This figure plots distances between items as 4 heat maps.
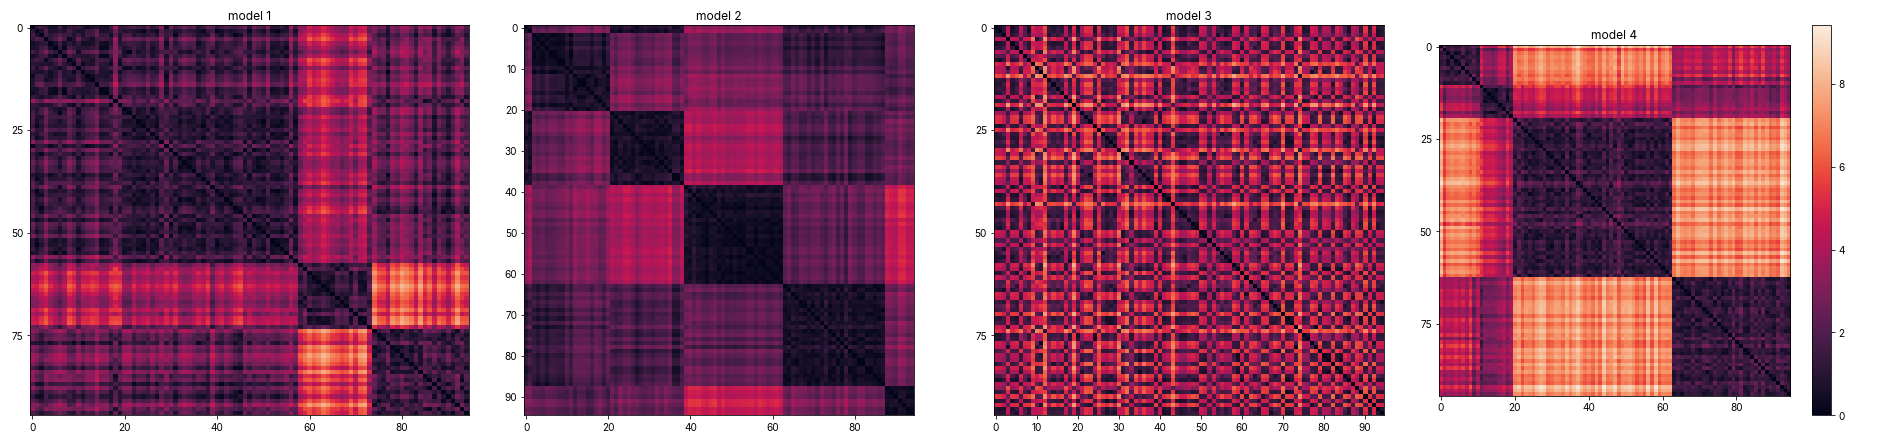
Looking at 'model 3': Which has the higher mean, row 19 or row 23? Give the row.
19
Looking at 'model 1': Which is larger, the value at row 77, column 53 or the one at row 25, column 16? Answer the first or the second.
the second
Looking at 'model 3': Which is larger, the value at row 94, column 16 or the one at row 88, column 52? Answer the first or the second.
the second
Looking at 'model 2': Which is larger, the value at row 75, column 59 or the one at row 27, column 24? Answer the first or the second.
the first
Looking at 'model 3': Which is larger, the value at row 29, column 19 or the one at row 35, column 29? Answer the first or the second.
the first
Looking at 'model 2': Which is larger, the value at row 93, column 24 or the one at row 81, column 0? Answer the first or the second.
the first
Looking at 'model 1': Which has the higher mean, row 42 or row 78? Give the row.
78
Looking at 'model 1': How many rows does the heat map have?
95
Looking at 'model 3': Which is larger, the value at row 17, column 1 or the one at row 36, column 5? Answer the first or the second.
the second
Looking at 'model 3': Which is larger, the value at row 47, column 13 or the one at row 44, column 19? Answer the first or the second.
the second
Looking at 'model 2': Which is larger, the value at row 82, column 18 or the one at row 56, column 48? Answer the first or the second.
the first
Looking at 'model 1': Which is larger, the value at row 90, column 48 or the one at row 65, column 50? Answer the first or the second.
the second
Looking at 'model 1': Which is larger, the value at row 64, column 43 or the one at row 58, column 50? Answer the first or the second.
the first
